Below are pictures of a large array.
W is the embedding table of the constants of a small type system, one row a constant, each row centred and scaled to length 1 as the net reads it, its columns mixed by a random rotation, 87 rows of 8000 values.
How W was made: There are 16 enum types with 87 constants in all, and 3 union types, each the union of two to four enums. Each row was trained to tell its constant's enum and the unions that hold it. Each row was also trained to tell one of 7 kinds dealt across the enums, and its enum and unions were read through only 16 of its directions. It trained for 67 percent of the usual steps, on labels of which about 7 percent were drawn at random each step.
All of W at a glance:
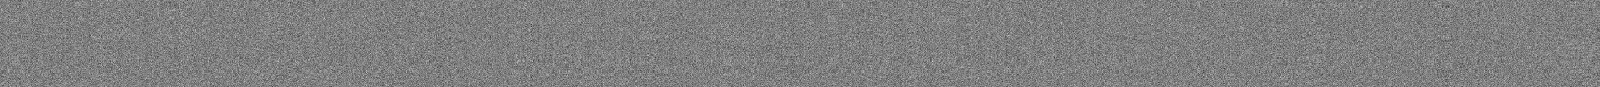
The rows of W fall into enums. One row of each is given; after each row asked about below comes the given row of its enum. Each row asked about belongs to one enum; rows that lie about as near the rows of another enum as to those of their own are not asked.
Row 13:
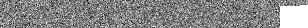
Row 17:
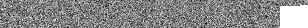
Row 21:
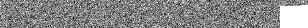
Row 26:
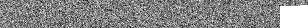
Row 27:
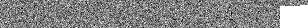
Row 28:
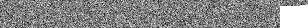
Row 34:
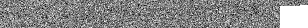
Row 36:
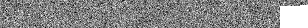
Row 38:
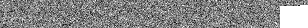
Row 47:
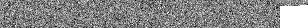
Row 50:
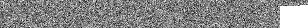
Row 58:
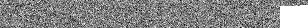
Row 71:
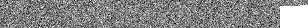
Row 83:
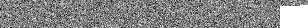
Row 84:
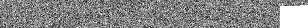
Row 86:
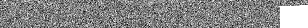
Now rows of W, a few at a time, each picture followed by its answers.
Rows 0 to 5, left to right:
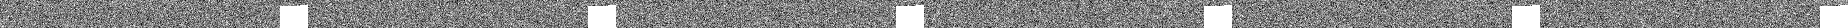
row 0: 17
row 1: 50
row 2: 83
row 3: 13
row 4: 50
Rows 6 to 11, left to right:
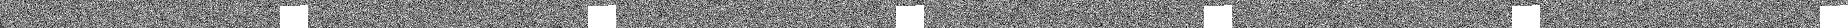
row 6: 26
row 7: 26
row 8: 36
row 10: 36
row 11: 86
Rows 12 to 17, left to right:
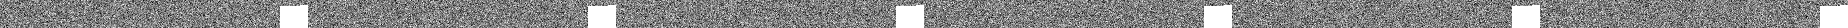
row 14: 34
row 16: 86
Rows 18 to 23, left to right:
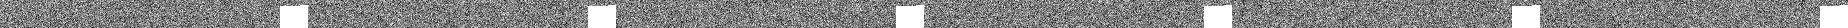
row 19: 58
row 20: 26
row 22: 38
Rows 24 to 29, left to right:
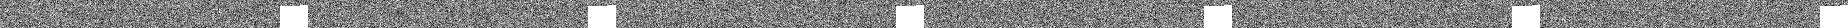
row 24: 36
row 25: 13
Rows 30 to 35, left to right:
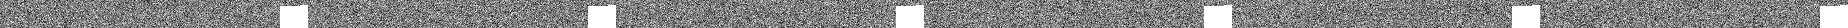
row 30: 50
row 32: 84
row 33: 28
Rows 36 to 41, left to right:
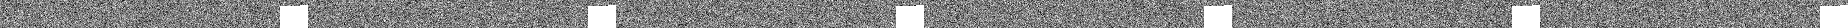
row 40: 26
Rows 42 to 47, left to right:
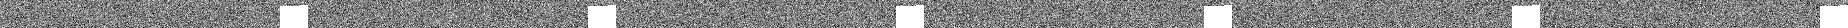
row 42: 21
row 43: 71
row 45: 38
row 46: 86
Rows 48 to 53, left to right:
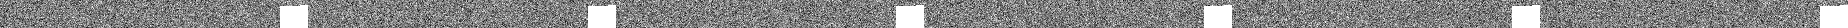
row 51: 47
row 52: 17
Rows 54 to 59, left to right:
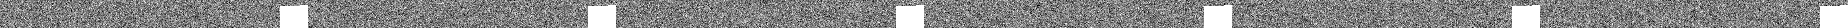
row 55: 38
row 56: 71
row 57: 58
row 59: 13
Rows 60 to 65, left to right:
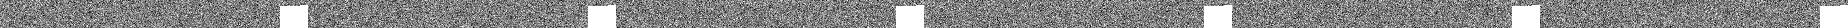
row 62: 38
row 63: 21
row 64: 34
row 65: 58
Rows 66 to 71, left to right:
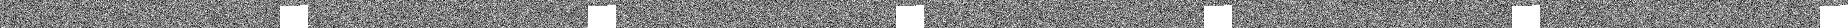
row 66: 47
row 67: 83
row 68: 50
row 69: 36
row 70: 71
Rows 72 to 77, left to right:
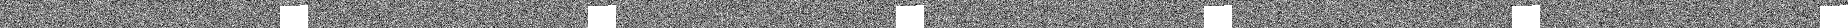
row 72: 71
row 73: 38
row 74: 21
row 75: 17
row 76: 71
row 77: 36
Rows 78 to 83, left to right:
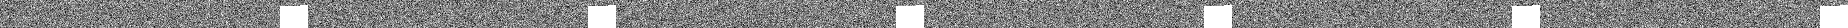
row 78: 17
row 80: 86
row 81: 26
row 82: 58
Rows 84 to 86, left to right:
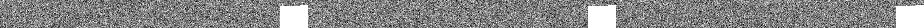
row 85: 50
